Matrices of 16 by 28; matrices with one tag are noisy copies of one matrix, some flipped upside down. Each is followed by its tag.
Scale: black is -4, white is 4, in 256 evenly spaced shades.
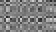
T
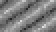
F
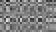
T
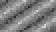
F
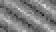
F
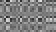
T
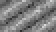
F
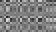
T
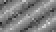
F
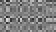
T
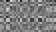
T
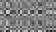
T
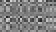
T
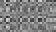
T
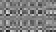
T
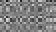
T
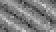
F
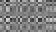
T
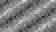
F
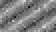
F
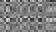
T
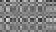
T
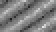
F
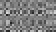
T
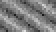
F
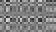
T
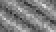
F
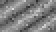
F
